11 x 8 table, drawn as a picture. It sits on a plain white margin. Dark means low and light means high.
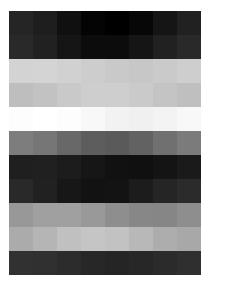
Stripes running across repeat 2 times from top to bottom. The ninth with the highest average is the middle left. No overall slope runs across the table. Streaks run across, left to right.
